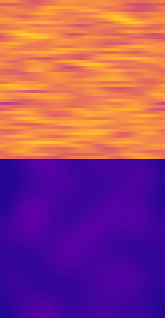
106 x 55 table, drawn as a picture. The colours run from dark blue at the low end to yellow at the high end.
The table splits into 2 rows of 1 panel. Panel 1,1: high, streaked across. Panel 2,1: very low, smooth, faint in contrast.
